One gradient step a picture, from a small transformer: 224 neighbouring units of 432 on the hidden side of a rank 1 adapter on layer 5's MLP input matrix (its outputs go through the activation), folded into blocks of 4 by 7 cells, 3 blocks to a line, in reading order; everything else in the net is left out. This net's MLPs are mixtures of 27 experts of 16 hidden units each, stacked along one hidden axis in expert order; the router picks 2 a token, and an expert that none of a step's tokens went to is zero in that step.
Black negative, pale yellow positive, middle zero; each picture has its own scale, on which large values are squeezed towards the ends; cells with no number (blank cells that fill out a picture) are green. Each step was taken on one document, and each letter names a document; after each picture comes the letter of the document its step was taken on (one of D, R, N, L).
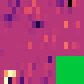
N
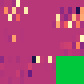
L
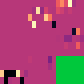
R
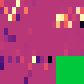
L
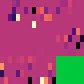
R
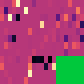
L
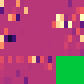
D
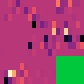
N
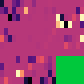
D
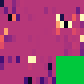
D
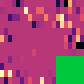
R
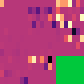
R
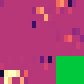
R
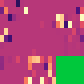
D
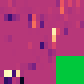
N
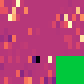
L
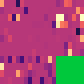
D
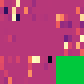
L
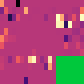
D
